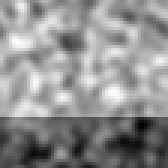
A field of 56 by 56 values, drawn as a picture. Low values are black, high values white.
Seam: horizontal, 70% of the way down, the top part higher. Lone odd cells: none. Ninth with the lowest average: bottom right.
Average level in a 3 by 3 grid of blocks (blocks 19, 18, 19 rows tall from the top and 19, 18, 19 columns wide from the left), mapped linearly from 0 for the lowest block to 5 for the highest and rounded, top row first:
5 4 4 | 5 5 5 | 1 1 0
